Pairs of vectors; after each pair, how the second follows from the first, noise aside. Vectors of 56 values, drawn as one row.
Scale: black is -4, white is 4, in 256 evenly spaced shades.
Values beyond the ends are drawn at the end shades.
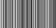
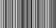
copied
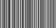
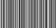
wrapped around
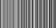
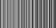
copied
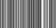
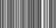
copied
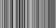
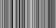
copied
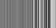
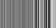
copied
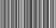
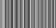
wrapped around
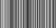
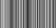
copied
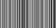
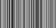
wrapped around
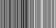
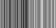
copied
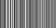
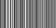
copied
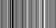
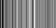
wrapped around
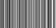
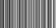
copied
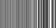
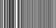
wrapped around
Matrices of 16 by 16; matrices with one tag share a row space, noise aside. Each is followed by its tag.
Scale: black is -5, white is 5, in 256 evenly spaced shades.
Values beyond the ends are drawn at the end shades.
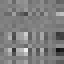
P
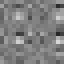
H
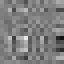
P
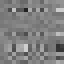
P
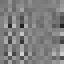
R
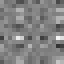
H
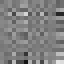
P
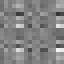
H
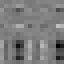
H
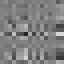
P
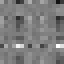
H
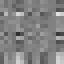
H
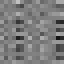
H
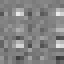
H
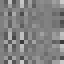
R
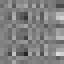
P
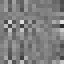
R
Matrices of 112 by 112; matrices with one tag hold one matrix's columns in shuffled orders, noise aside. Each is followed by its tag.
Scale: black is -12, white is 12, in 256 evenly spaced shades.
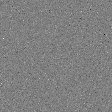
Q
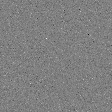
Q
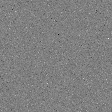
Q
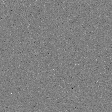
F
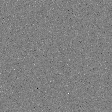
F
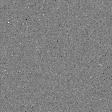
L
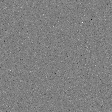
L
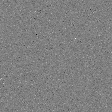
Q
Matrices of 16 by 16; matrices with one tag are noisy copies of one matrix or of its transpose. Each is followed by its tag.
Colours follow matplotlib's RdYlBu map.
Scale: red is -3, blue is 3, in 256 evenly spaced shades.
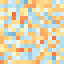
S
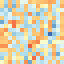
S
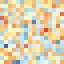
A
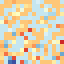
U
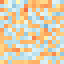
S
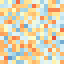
A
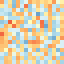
S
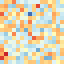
U
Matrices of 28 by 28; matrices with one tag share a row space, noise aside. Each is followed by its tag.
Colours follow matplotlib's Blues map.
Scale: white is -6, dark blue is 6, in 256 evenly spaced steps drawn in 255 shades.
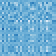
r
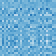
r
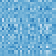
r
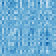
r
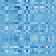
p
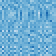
r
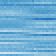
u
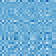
r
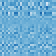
r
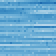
u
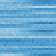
u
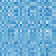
r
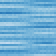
u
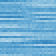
u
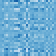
p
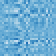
p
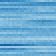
u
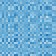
r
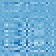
p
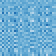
r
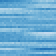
u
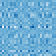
r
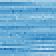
u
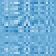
p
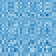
r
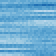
u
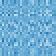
r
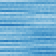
u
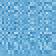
r
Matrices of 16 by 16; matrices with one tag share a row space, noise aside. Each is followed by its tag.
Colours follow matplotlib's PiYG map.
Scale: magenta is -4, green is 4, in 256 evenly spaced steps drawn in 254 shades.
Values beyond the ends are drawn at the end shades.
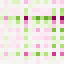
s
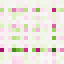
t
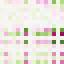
s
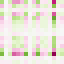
t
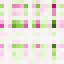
t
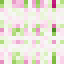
t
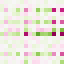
s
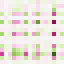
t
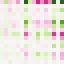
s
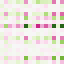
s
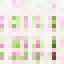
t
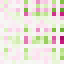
s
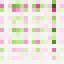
t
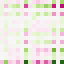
s
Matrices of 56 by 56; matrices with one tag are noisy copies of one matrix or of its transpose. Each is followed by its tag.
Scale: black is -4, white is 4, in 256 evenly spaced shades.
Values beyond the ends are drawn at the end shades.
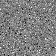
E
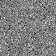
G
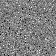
E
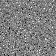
E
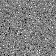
E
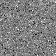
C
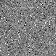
G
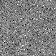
G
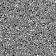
C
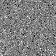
C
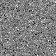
C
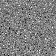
E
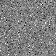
G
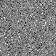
G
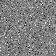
G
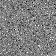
E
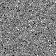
C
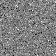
C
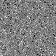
C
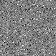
G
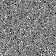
C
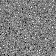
E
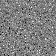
E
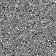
C
